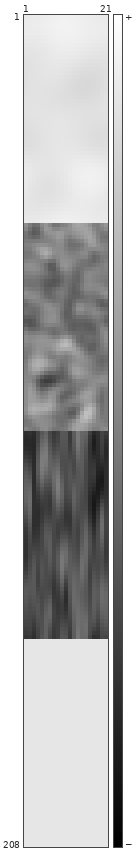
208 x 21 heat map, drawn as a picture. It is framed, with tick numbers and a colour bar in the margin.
The table splits into 4 rows of 1 panel. Panel 1,1: very high, smooth, faint in contrast. Panel 2,1: middling, blotchy. Panel 3,1: low, streaked downward. Panel 4,1: very high, flat.
